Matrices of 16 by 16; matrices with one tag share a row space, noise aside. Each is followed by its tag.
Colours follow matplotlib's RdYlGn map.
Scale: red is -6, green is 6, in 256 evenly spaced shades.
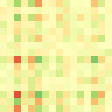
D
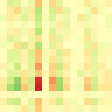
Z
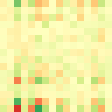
D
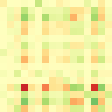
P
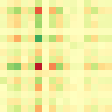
Z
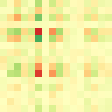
Z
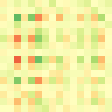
D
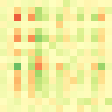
D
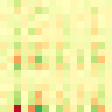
D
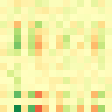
D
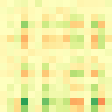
P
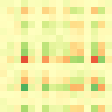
P
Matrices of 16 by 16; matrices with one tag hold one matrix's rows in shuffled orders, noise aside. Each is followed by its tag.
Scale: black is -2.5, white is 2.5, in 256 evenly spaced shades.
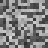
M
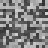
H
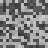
H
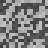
M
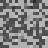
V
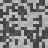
V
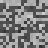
H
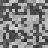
V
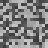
V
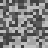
V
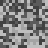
V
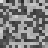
V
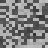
M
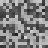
H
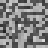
M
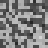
M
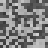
M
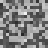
V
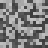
M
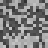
V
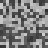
H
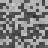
H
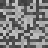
H
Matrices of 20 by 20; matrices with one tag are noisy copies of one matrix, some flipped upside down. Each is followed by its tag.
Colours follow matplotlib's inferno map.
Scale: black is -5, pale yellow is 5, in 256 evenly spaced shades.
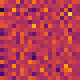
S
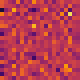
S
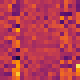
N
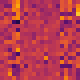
N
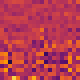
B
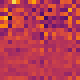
B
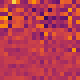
B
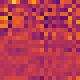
B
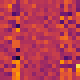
N
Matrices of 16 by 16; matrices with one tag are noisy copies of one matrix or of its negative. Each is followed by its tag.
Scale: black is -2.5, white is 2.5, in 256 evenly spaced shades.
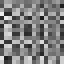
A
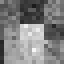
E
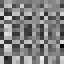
A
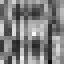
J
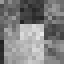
E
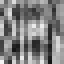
J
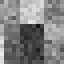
E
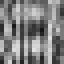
J
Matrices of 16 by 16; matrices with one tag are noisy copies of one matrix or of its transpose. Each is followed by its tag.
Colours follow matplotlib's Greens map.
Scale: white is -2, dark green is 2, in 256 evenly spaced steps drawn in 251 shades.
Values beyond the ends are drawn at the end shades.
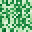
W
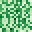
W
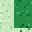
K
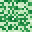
W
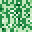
W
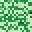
W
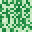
W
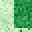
K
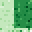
K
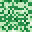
W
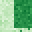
K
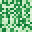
W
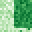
K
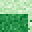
K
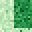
K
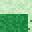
K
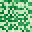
W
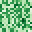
W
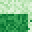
K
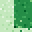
K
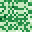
W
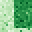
K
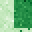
K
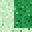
K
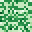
W
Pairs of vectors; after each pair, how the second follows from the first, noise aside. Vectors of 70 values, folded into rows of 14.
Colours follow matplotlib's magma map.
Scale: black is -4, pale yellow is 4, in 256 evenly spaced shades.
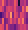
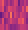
shrunk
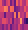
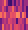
wrapped around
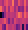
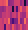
shuffled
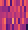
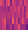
shrunk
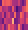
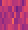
shrunk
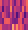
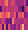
shuffled
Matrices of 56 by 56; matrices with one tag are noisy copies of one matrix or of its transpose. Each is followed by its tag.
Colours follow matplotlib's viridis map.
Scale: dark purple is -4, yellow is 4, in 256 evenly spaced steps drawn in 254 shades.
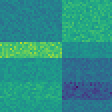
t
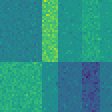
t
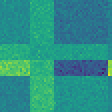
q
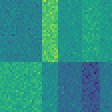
t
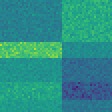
t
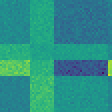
q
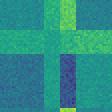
q
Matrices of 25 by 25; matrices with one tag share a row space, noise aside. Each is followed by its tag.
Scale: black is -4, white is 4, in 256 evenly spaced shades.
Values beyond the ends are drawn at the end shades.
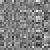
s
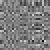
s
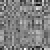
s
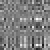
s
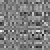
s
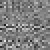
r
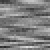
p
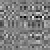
s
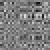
s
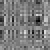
s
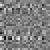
r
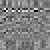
r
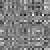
s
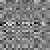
r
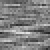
p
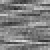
p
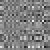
s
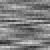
p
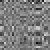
s
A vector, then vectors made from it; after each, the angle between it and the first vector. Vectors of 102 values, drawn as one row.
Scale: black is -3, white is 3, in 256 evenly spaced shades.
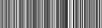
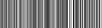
nearly parallel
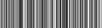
partly aligned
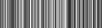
partly opposed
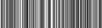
orthogonal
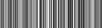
partly opposed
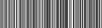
nearly parallel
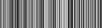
nearly opposite
